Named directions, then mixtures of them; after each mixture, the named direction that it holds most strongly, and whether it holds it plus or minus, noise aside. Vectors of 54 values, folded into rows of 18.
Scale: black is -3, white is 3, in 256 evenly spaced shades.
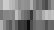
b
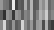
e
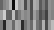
e, minus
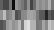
b, minus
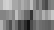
b, plus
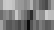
b, plus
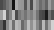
e, minus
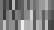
e, plus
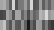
e, plus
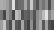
e, plus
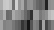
b, plus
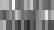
b, plus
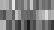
b, plus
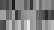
b, minus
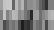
b, plus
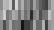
e, minus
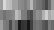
b, plus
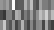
e, plus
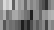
b, plus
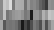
b, plus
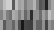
b, plus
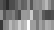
b, minus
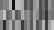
e, minus
